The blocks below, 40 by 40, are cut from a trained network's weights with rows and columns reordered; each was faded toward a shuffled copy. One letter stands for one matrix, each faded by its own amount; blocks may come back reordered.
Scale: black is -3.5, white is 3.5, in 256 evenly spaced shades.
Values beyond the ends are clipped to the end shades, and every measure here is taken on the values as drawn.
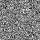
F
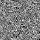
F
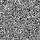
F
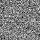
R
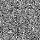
F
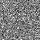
F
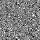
F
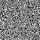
F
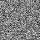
R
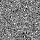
F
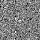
F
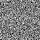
R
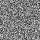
R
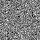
R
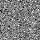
F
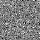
F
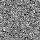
F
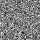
F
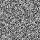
R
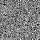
F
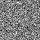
R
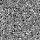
F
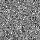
F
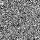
R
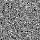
F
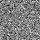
F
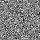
R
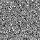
F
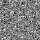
F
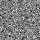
F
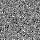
F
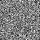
R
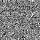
F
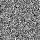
R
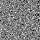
F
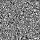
F
